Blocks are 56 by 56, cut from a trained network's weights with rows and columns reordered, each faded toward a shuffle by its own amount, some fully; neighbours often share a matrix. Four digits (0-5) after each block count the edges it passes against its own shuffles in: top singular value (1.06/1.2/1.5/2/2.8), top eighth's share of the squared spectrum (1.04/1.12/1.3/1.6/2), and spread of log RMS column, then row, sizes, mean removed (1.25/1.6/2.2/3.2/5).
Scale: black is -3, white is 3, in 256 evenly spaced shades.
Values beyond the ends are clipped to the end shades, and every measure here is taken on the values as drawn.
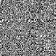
3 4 2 2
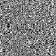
3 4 2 2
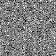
2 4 2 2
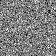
0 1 0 0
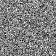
0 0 0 0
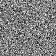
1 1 0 0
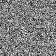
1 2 0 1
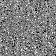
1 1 0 0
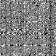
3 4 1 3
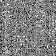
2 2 0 2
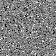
0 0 0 0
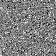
0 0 0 0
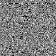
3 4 2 2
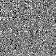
2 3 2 1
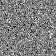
0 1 0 0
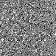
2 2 0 1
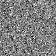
1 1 0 0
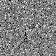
0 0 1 0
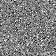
0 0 0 0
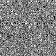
2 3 0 1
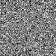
2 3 0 1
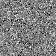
1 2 0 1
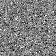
0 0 0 0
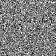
2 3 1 1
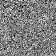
1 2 0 0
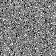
0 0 0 0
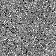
0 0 0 0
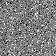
0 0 0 0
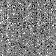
2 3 0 2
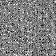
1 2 0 1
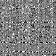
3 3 0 3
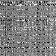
3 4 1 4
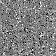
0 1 0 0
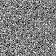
2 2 0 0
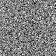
1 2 0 0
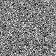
1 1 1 0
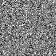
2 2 0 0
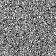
2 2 0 0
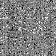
2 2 0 2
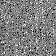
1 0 0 1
